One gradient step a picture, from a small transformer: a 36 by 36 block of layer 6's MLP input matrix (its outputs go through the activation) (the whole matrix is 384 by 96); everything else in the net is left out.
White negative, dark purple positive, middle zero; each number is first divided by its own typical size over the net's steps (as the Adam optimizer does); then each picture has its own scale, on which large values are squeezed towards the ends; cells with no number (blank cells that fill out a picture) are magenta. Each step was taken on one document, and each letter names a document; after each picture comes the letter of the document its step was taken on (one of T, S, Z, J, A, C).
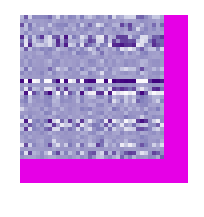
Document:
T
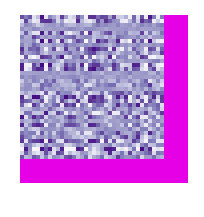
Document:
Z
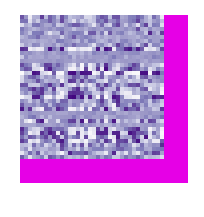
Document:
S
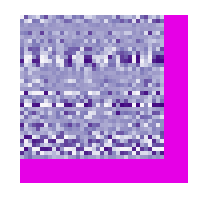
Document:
Z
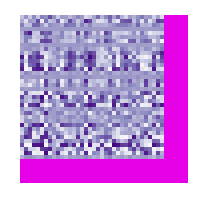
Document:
Z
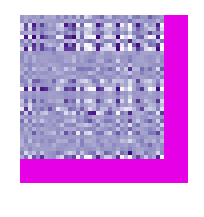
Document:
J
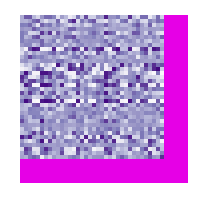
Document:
S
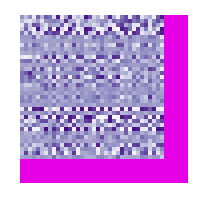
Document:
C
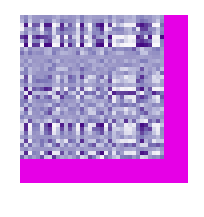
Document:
T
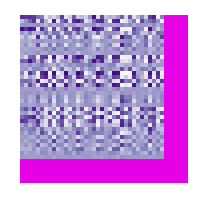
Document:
C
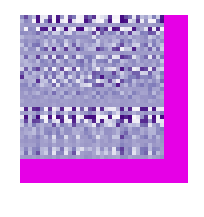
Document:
C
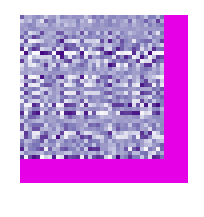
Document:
Z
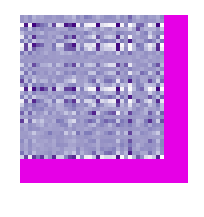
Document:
J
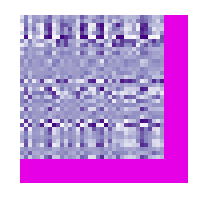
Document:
T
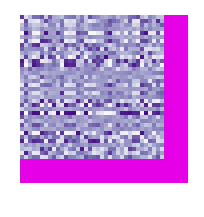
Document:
Z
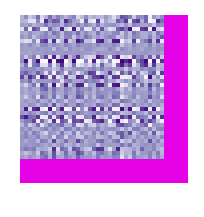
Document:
C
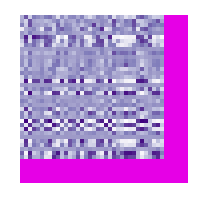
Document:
T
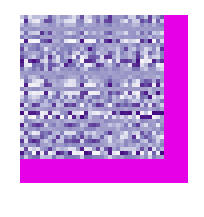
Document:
Z
